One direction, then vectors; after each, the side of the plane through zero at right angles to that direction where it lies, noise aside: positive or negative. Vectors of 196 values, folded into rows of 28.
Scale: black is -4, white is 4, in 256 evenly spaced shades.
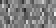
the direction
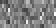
positive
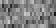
negative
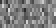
positive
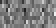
positive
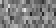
negative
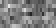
negative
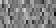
negative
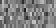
positive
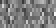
positive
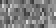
positive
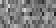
negative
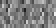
positive
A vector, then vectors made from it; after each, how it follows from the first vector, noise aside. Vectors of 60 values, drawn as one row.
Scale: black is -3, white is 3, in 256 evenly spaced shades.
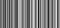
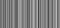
shrunk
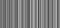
shrunk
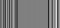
partly zeroed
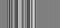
partly zeroed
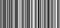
copied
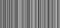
shrunk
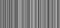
shrunk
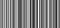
negated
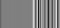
partly zeroed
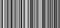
reversed
